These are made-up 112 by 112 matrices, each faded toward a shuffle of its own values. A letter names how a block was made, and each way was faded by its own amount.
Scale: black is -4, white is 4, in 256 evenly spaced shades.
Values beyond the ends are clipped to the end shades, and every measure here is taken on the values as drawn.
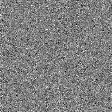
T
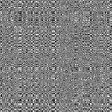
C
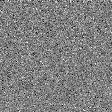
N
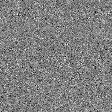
N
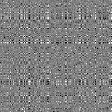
C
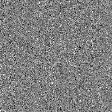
T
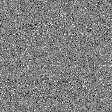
N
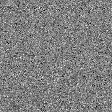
N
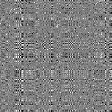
C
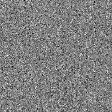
T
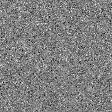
N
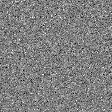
N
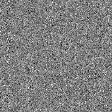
T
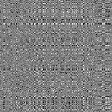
C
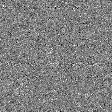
N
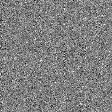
T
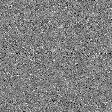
N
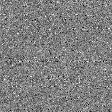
N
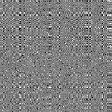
C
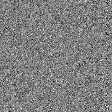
T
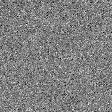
N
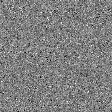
N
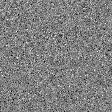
N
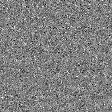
N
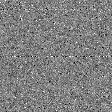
N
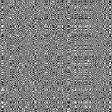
C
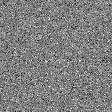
N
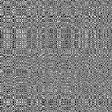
C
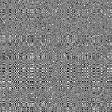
C
